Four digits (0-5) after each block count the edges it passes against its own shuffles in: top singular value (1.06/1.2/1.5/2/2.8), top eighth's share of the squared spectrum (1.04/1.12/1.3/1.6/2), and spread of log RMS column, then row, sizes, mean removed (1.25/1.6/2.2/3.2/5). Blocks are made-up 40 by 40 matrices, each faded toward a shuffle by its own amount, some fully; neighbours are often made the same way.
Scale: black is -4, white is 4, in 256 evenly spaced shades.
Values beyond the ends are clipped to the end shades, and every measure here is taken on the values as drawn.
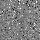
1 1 0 0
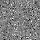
3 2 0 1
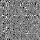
3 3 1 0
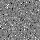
0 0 0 0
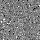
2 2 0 0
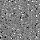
2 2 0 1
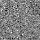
2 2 0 0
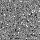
0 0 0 0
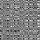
4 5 3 3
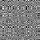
4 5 3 3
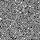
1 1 0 0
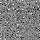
2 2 0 0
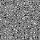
3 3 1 1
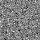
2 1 0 0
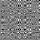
4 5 3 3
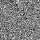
2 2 0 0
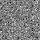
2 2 0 0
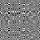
4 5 3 3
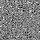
2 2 1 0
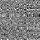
4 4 2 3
